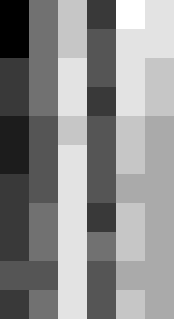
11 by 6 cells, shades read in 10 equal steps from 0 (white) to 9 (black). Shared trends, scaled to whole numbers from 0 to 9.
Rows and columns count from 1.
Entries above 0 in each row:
5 6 6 6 6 6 6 6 6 6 6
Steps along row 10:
same down up down same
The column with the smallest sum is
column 3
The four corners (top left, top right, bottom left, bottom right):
9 1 7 3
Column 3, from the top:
2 2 1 1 2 1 1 1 1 1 1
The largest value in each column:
9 6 2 7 3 3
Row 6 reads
8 6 1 6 2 3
